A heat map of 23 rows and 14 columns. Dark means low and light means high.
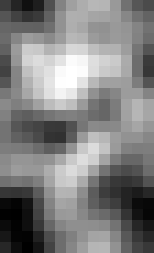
Roughest part: centre. Histogram: bell-shaped. Grain: blotchy. Ninth with the highest average: top middle. Lone odd cells: none.
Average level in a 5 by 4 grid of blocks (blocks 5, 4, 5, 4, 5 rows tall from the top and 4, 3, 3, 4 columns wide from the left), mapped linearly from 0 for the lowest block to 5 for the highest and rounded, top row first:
2 3 3 2
3 5 4 3
2 2 3 3
2 4 3 1
0 2 3 1
